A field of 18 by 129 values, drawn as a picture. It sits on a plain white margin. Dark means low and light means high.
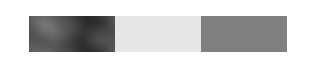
It is made of 1 by 3 panels. Panel 1,1: low, smooth. Panel 1,2: very high, flat. Panel 1,3: middling, flat.
